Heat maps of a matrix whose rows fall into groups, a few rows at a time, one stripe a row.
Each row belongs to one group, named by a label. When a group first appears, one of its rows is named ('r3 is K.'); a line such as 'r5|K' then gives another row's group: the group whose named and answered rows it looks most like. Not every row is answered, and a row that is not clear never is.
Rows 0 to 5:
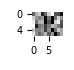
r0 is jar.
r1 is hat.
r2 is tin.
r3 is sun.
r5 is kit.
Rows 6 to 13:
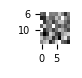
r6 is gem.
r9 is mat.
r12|tin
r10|sun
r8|sun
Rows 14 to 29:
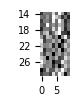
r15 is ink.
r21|kit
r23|kit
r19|jar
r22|hat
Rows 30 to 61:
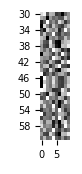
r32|gem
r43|jar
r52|hat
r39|ink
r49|tin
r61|mat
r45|sun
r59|mat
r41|ink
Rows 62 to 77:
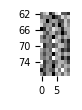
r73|ink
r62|jar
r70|sun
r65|hat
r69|ink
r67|kit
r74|sun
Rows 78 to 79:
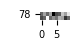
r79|gem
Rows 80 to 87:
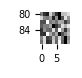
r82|gem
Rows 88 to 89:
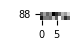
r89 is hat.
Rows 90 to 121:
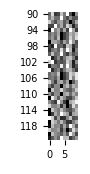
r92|kit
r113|hat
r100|mat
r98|gem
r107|kit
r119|hat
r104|sun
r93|gem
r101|sun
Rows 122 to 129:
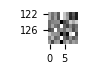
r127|tin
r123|ink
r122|ink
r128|mat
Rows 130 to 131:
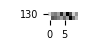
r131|kit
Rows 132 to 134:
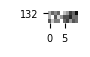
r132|ink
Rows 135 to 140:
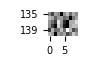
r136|kit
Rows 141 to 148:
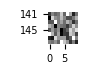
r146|tin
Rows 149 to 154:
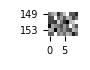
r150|gem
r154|gem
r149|jar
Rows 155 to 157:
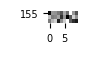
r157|jar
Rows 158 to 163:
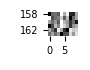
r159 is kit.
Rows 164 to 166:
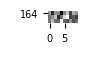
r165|jar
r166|mat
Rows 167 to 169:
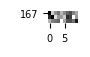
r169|ink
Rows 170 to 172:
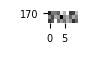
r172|gem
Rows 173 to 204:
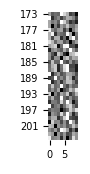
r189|gem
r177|kit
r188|sun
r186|jar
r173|ink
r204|hat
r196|sun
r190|sun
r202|ink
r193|kit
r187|jar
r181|jar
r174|sun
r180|kit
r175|ink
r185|mat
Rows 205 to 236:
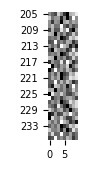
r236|gem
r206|hat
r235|mat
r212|gem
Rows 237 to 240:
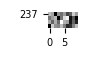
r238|jar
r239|ink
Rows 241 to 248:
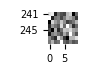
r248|mat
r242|sun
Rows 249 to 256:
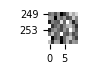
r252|sun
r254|mat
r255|sun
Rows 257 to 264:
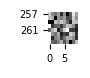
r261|jar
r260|sun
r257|hat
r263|sun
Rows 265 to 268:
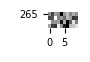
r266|gem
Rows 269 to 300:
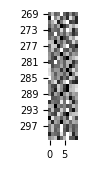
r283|hat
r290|kit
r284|kit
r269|mat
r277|jar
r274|gem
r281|gem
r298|mat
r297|mat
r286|jar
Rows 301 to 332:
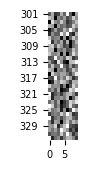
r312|gem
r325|hat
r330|ink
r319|hat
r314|mat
